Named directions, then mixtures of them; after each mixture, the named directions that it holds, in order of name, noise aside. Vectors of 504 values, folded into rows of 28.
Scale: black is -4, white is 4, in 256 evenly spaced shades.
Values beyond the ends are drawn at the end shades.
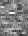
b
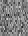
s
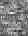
b, s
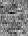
b, s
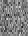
s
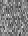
s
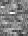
b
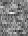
b, s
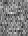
b, s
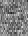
b, s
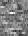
b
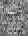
b, s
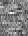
b, s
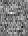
b, s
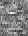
b, s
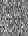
s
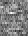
b, s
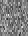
s
